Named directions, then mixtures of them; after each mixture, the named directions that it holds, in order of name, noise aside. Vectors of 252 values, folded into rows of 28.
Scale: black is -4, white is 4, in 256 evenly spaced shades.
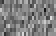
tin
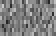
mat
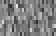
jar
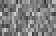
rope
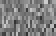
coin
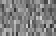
coin, mat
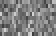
rope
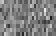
tin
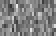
jar, rope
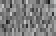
mat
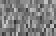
coin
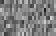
tin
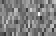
coin, rope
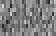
mat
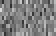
mat, tin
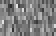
jar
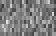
mat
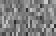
coin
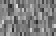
jar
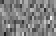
coin, tin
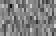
jar, mat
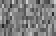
mat, rope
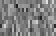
coin, jar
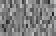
mat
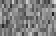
mat, rope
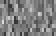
coin, jar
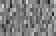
mat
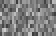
rope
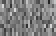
coin, mat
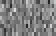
coin, mat
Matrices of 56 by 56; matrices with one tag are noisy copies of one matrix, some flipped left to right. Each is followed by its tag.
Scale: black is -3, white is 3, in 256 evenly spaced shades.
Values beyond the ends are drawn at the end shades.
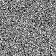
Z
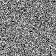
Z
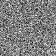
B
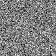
Z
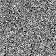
Z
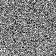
B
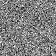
Z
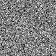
Z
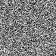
B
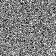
B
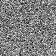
B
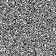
B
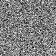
B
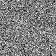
Z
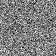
B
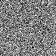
B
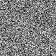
Z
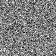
B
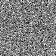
B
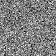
Z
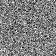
B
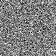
B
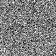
B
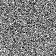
B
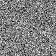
Z
